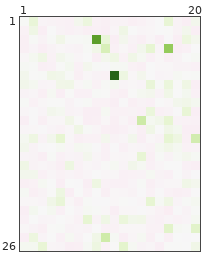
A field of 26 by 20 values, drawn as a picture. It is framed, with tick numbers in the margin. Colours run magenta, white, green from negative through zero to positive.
Odd rows or columns: none. Histogram: skewed, a long tail of high values. Grain: fine. Slope: none. Mirror symmetry: none. Roughest part: top middle.
